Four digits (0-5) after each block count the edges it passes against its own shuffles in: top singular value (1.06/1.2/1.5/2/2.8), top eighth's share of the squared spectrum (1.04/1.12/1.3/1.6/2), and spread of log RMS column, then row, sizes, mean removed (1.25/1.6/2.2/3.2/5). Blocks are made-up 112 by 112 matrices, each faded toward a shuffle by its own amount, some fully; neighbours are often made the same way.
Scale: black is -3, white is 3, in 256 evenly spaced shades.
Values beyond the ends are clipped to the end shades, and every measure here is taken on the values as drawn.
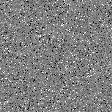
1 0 0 0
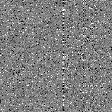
4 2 2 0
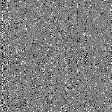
4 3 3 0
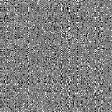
4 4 3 2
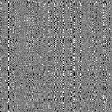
5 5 4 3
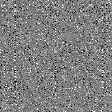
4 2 2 0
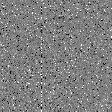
3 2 1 0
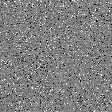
1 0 0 0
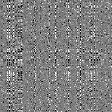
5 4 4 2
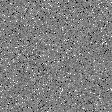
0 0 0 0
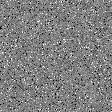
0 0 0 0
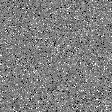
0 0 0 1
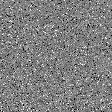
0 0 0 1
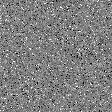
0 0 0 0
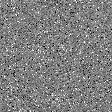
0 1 0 1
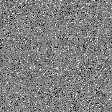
0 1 0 1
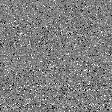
1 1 0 3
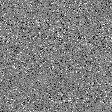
1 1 0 2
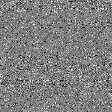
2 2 0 3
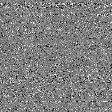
1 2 0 3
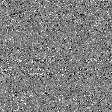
1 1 0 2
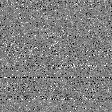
2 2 0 3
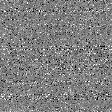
1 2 0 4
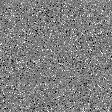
0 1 0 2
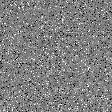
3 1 0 0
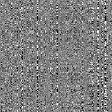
4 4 4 2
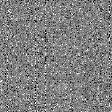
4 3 3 0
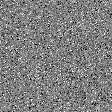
1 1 0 0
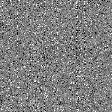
3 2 3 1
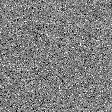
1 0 0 0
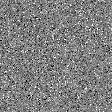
2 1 1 0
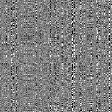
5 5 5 2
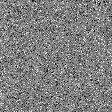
1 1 0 0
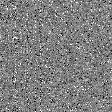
3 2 2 0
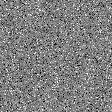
0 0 0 0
